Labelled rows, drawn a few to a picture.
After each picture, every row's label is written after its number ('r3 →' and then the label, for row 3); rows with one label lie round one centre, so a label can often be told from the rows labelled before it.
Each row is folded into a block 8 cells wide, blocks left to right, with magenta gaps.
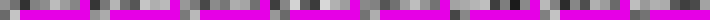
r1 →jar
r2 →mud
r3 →jar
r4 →mud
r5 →jar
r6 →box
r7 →jar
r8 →box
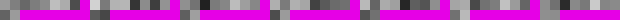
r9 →jar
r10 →box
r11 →jar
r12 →box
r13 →box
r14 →jar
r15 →jar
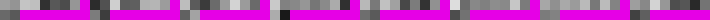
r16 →box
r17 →mud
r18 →jar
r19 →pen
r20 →box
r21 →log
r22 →log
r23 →box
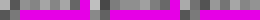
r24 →log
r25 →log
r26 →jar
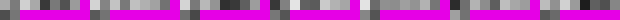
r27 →box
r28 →log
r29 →box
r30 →mud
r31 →log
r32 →mud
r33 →box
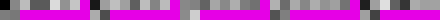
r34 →mud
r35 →mud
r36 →jar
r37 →log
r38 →mud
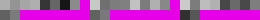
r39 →box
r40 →log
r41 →box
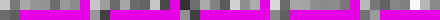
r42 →log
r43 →pen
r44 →mud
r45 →log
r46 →jar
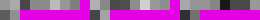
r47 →jar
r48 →jar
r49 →box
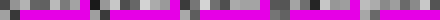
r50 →mud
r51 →mud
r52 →mud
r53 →mud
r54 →pen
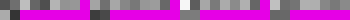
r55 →mud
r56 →log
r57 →log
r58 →log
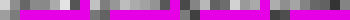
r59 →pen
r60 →log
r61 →mud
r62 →box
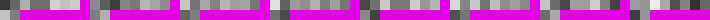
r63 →mud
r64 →jar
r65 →log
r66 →log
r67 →mud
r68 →log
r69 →jar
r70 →box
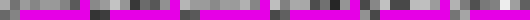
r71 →log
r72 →box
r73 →log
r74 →box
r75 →mud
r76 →jar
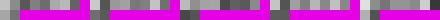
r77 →pen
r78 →log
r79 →box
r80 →log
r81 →pen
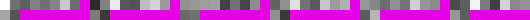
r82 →pen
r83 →mud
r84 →box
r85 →mud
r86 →jar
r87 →mud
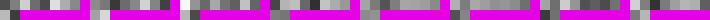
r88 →mud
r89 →jar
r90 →pen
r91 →mud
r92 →jar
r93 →log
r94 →box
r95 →jar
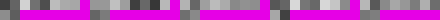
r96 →mud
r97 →box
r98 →log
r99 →mud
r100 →log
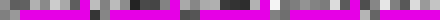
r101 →jar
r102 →box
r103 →box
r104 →pen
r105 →mud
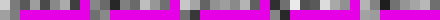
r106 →pen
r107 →jar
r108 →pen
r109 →mud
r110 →jar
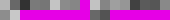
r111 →jar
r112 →box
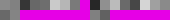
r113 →jar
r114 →mud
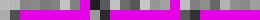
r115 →pen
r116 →mud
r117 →log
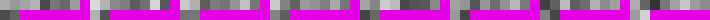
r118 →box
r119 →pen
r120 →pen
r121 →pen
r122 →box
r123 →pen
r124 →mud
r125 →jar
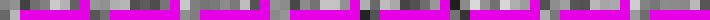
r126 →jar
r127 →box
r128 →pen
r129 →jar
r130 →box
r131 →mud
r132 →mud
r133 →pen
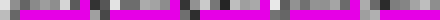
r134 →pen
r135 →mud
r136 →mud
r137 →log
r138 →jar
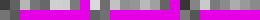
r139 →mud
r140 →log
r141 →mud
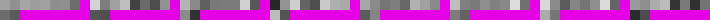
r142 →log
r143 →box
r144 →pen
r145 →mud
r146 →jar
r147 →pen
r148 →pen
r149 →box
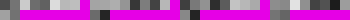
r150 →mud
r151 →box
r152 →mud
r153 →box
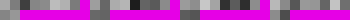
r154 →jar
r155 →box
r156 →box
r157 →pen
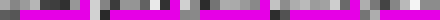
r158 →box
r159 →pen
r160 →jar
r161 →log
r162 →jar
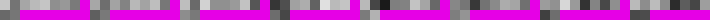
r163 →log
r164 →log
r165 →log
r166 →mud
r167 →jar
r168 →jar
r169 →box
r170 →box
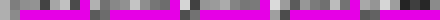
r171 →pen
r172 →log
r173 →log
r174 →pen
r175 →box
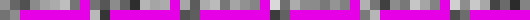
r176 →jar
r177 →mud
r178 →log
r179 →log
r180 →jar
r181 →box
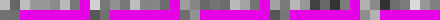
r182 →log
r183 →log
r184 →jar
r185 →box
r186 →jar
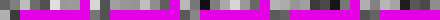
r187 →mud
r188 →log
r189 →jar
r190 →box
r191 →box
